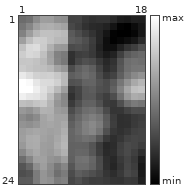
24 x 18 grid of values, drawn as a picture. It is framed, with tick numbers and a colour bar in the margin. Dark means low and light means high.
A vertical seam about 40% of the way across splits the table, and the left part is higher. The middle left is the ninth with the highest average. The ninth with the lowest average is the top right. There are no regular stripes.
